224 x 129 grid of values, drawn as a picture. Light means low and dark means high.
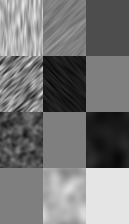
The table splits into 4 rows of 3 panels. Panel 1,1: low, streaked downward. Panel 1,2: middling, slanting up to the right, faint in contrast. Panel 1,3: high, flat. Panel 2,1: middling, slanting up to the right, strong in contrast. Panel 2,2: very high, slanting down to the right, faint in contrast. Panel 2,3: middling, flat. Panel 3,1: high, blotchy. Panel 3,2: middling, flat. Panel 3,3: very high, smooth, faint in contrast. Panel 4,1: middling, flat. Panel 4,2: low, smooth. Panel 4,3: very low, flat.
